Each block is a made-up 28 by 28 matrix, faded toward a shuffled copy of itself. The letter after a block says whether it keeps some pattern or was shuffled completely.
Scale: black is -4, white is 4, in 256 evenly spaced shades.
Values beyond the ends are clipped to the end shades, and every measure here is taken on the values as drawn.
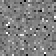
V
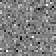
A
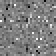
V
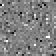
A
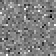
A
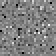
V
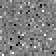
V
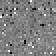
V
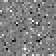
A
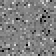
A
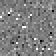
A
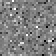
A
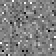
A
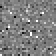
V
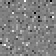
A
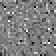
V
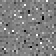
A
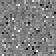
A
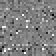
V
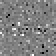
V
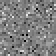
A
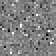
A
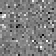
V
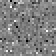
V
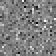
A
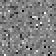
A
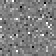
V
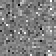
V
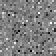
A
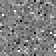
A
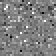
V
